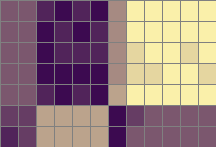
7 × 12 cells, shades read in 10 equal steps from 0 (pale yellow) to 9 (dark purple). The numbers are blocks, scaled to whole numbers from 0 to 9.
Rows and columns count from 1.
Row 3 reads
6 6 9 8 8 8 4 1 0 0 1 0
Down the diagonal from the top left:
6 6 9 9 8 3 9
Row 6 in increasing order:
3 3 3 3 6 6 6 6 7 7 7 9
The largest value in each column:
8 7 9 9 9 9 9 7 6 6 6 6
